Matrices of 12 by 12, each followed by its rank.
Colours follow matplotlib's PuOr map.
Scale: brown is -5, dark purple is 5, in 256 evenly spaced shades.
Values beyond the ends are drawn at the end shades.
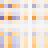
one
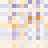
two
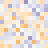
full rank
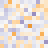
full rank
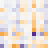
two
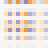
one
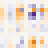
two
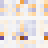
two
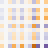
one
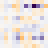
two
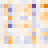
two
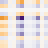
one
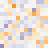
full rank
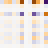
one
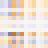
one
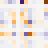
two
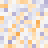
full rank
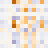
two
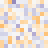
full rank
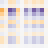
one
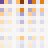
one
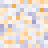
full rank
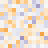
full rank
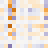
two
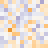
full rank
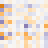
two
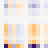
one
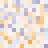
full rank
